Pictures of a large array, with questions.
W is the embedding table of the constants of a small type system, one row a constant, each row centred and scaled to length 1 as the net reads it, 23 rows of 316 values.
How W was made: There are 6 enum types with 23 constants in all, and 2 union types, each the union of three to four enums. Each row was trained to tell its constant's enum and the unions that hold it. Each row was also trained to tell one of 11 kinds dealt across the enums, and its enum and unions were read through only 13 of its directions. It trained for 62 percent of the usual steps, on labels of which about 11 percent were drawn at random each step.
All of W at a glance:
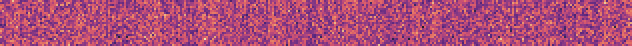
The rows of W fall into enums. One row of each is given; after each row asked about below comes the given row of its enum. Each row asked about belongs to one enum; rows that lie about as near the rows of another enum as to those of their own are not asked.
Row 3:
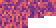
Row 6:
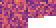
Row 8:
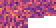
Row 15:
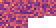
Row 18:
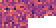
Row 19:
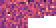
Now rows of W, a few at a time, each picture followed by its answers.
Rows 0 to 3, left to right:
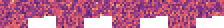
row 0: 3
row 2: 15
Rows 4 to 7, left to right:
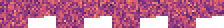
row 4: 6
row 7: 8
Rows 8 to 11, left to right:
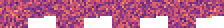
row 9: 8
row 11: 19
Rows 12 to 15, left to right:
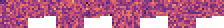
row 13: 18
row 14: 3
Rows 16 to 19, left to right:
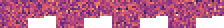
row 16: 8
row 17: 3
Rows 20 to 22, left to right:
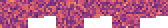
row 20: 19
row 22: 15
